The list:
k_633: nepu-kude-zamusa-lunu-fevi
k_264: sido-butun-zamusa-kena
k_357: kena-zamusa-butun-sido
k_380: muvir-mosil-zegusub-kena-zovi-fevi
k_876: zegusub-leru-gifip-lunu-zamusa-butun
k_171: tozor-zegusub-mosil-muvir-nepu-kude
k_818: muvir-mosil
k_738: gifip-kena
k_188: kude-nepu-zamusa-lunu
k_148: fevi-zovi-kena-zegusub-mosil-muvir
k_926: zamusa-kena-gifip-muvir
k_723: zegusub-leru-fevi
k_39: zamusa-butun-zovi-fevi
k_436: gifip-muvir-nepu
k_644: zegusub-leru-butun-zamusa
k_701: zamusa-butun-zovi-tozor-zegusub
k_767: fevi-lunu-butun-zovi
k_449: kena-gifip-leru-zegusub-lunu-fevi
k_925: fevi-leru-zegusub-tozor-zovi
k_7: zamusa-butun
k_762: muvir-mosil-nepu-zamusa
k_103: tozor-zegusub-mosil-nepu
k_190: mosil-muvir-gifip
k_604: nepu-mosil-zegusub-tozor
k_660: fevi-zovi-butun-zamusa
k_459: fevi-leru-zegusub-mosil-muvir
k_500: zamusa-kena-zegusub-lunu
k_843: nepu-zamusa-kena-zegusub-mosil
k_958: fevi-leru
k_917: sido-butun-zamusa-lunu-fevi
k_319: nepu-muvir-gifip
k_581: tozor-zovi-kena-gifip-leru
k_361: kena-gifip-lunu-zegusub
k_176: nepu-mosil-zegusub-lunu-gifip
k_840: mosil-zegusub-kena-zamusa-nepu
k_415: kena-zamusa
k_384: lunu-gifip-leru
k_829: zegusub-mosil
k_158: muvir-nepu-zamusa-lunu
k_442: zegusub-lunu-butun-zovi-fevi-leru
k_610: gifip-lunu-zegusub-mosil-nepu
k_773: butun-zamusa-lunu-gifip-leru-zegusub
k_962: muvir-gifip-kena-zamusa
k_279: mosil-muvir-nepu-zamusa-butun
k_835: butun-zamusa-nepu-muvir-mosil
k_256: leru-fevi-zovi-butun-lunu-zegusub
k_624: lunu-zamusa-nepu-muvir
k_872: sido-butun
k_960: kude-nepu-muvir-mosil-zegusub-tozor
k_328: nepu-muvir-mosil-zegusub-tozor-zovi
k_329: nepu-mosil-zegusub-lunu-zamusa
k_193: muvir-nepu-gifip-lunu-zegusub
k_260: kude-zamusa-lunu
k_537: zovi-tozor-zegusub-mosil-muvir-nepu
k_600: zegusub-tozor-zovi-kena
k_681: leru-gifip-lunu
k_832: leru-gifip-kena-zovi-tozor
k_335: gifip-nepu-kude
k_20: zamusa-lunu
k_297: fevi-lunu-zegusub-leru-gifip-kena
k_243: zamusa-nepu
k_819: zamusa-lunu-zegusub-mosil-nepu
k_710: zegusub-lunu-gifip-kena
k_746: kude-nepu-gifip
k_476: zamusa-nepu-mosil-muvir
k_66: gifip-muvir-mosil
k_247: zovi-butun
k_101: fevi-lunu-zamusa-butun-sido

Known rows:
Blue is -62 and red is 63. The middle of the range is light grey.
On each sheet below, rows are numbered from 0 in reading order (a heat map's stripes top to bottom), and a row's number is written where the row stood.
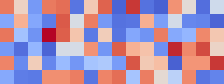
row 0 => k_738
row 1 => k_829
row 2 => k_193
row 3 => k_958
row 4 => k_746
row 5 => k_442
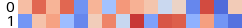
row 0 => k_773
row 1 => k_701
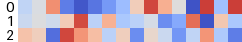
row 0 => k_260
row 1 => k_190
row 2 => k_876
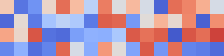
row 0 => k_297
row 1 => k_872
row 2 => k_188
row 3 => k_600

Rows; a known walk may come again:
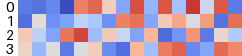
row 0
k_925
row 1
k_872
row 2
k_66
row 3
k_960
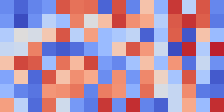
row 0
k_459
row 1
k_256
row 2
k_190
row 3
k_260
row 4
k_840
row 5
k_644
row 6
k_442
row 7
k_384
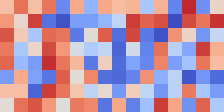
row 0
k_773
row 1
k_188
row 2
k_738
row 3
k_319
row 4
k_193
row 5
k_829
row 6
k_876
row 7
k_279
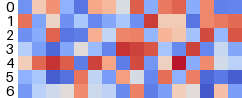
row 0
k_701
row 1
k_746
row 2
k_101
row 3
k_581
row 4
k_835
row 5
k_600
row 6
k_818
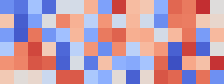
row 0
k_958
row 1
k_297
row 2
k_767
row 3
k_7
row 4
k_624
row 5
k_328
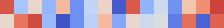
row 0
k_335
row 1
k_20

